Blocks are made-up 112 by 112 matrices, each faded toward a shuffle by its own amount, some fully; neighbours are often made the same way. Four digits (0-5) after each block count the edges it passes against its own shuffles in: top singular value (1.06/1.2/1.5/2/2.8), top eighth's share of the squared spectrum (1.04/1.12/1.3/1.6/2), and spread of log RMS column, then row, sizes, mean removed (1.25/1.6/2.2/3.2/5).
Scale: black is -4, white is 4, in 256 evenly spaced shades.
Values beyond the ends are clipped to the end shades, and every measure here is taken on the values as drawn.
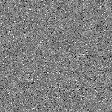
3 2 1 1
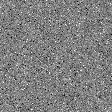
1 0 0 0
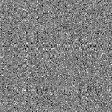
4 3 2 2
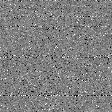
2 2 0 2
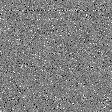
2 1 0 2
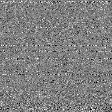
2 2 0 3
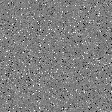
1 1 1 0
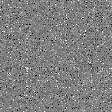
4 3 1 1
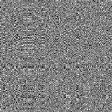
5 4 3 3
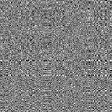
5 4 3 3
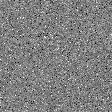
0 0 0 0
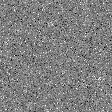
0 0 0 0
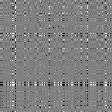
5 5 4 4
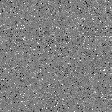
3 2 1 1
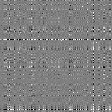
5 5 3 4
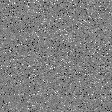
3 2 0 1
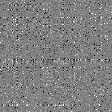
4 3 2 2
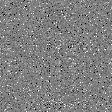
3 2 0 1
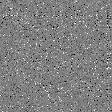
3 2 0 1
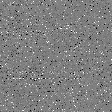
3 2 0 1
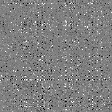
4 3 2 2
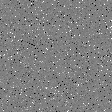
0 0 0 0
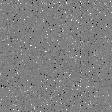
3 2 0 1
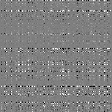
5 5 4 4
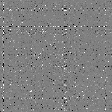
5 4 2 2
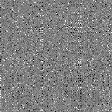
4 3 2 1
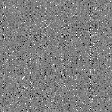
4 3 2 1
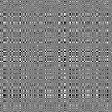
5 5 4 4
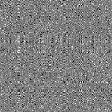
5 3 2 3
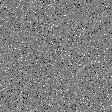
0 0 0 0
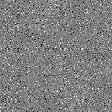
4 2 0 1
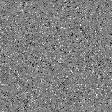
3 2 0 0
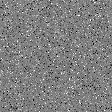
0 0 0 0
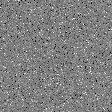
0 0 0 0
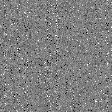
1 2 3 0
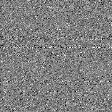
2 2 0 3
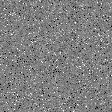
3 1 0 0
